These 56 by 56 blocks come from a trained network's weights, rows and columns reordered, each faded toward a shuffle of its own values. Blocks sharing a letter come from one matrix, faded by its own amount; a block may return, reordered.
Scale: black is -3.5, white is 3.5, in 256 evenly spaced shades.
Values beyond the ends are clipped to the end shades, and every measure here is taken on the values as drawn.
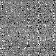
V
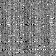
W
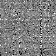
V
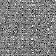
V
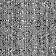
W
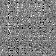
V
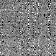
V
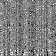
W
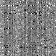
W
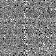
V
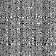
W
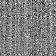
W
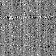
W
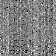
W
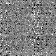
V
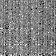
W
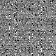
V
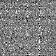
V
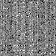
W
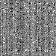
W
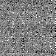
V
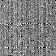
W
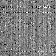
W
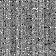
W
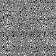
V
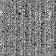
W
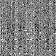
W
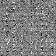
V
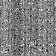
W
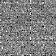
V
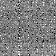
V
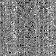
W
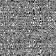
V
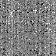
W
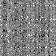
W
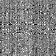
W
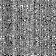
W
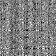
W
